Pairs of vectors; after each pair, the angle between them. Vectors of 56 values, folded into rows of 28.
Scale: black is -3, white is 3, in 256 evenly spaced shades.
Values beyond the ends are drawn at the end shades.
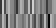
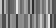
nearly opposite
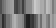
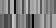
partly aligned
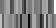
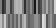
partly aligned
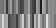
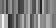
nearly parallel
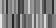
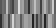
nearly opposite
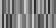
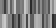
orthogonal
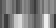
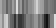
nearly opposite
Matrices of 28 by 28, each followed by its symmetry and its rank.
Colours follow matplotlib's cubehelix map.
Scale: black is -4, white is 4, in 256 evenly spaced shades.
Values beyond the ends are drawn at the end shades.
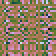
neither, rank three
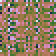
neither, rank three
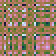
symmetric, rank two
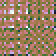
symmetric, rank three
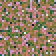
antisymmetric, full rank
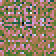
neither, rank five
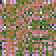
neither, rank five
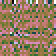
neither, rank three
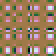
symmetric, rank one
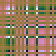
symmetric, rank one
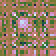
symmetric, rank three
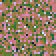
antisymmetric, full rank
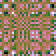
symmetric, rank two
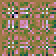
symmetric, rank three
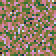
antisymmetric, full rank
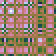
symmetric, rank two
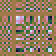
symmetric, rank two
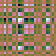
symmetric, rank one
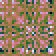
symmetric, rank three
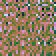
neither, rank five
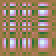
symmetric, rank one
